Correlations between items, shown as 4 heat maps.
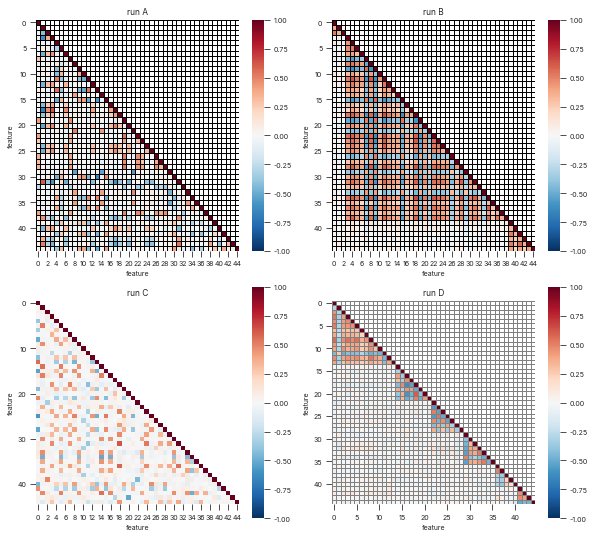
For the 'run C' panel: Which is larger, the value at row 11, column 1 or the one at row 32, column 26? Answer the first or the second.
the second
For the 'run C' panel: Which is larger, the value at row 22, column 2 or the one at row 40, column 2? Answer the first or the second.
the second
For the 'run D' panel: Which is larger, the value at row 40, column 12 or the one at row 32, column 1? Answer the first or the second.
the first
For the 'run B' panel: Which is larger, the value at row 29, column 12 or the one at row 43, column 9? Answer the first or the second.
the second
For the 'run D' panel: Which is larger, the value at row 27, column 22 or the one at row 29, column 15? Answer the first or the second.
the second
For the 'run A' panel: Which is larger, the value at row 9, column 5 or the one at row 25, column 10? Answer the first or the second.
the first
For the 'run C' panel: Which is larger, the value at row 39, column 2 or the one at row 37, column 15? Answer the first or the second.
the first
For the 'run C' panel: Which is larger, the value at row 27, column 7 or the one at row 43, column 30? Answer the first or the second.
the first
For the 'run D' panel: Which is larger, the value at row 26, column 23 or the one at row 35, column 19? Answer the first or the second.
the second
